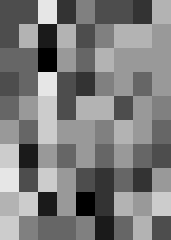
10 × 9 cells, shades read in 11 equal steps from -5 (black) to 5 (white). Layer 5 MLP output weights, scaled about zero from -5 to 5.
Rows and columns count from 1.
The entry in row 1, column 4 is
-3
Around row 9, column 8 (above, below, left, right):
-3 2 2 3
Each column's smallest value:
-2 -4 -5 -3 -5 -4 -2 -3 -2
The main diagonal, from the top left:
-2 2 -5 -2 2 0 1 -3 3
